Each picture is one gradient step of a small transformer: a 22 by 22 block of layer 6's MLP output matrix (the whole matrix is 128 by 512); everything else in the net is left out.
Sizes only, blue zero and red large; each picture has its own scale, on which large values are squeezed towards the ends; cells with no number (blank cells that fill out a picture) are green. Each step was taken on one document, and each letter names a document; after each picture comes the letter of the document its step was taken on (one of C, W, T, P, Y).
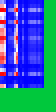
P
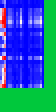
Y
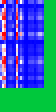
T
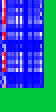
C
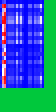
C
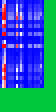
C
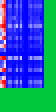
Y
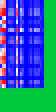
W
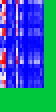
T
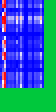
C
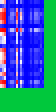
W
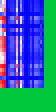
W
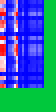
P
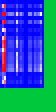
C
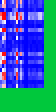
T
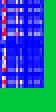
C
